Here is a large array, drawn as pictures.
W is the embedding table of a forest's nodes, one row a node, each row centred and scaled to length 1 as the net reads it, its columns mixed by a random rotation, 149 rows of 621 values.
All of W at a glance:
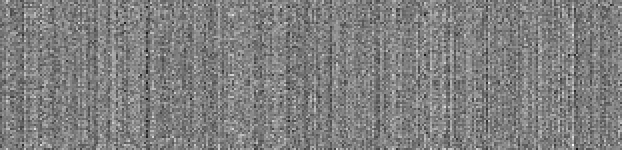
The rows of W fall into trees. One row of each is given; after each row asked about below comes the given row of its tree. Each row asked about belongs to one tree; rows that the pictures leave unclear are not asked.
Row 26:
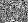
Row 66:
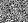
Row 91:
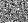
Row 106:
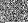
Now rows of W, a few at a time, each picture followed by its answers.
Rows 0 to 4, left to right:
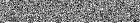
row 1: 66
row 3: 91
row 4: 26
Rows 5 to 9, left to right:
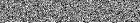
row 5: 26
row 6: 66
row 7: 66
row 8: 106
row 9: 91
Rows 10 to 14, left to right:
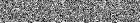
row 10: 91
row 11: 106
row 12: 106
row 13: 26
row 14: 106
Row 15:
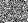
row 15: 106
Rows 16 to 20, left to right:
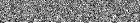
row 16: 106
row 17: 66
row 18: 106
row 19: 66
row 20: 106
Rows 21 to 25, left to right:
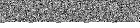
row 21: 26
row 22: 91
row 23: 91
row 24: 26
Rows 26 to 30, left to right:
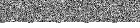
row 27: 66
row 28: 106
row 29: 26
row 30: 66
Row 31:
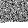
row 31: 91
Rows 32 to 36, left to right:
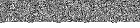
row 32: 66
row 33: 66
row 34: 26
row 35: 66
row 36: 66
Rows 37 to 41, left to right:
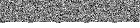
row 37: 26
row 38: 66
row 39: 106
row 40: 66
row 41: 26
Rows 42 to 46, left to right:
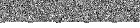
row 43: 106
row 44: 66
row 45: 106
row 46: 26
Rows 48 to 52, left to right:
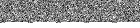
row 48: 66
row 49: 106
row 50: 66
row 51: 66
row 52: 106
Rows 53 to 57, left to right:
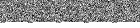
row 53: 66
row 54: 106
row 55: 106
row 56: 106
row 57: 66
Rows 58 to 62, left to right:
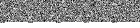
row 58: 66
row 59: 106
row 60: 106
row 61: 66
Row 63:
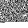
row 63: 106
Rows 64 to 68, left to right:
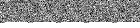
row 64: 106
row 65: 66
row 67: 26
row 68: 66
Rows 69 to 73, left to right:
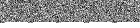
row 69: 106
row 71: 66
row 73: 26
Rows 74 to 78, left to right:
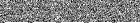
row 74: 106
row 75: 106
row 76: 106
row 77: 66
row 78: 66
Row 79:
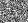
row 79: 106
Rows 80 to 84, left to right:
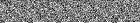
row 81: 91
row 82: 66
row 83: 66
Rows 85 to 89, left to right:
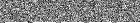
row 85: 91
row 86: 106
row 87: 66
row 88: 66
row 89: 66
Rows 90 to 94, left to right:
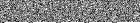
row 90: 106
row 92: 26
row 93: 91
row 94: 106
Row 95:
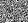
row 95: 66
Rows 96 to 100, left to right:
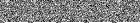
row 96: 106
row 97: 106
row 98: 66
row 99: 66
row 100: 106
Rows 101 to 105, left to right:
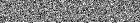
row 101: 66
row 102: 91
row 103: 106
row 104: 106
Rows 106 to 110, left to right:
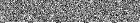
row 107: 106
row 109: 106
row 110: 106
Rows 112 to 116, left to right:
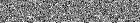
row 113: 106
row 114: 66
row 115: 106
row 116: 66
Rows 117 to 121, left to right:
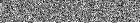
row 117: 66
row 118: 106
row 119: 26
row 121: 66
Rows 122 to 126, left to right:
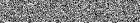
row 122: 106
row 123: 66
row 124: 66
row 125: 91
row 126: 106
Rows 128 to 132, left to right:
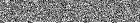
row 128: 106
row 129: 106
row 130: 66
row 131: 66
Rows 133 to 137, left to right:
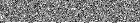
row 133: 106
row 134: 66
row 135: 91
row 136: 66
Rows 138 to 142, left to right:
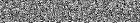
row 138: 91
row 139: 26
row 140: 26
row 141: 91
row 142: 91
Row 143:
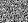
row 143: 66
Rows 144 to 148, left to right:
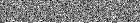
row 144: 26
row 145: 26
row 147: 26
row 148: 106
